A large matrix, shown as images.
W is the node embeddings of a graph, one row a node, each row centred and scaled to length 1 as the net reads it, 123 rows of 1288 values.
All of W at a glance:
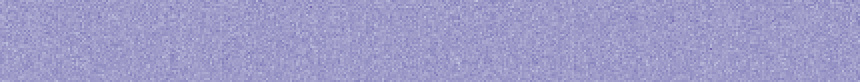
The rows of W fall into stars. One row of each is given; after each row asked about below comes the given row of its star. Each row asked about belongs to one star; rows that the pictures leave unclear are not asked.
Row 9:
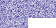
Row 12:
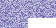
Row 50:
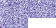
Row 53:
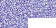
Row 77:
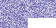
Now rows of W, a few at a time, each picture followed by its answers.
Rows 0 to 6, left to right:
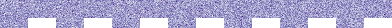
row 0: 53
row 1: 53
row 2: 50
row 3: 9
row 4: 9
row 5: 53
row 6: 50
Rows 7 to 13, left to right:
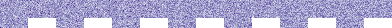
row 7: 50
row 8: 12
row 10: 9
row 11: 77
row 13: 12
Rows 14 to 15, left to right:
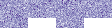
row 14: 77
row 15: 53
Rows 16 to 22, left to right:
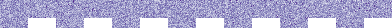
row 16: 77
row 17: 12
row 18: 50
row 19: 77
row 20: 53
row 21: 53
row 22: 9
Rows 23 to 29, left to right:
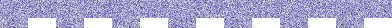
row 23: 50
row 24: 50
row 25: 12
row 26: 50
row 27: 50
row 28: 9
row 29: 50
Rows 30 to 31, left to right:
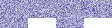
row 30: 77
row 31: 12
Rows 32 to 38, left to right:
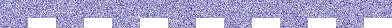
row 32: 77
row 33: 53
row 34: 50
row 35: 9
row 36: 50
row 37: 77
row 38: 50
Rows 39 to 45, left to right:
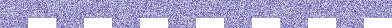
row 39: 9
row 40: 53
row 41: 9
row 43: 77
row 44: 53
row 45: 9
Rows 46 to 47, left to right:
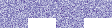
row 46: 53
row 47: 12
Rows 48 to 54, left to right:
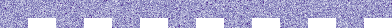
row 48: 77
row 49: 77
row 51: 9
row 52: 9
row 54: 53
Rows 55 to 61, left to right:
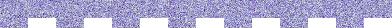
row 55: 77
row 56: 12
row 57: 12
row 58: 12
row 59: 50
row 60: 12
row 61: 53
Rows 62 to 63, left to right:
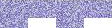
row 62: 53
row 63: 12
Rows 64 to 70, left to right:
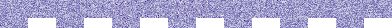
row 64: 12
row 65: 9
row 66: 53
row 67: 53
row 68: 12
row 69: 50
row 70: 53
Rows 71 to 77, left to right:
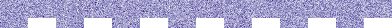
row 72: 9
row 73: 9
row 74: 50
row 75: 77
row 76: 12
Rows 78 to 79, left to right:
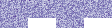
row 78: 53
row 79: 9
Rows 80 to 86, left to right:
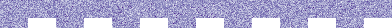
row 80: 50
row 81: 12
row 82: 12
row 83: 77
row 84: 12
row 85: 53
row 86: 12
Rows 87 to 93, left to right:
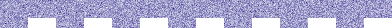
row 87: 77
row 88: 77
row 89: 12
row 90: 77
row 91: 9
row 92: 53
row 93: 9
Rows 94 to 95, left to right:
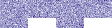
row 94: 77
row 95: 77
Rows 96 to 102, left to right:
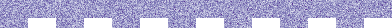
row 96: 9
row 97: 50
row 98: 77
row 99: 9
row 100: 50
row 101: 12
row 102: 9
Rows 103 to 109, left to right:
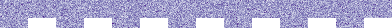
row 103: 12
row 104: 12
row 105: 9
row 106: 50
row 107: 50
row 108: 9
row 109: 12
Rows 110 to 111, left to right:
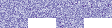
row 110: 50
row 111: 53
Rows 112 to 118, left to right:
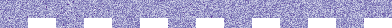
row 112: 77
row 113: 12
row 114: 77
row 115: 12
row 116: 53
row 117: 77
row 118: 50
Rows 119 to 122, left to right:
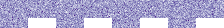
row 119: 50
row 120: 53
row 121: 12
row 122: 9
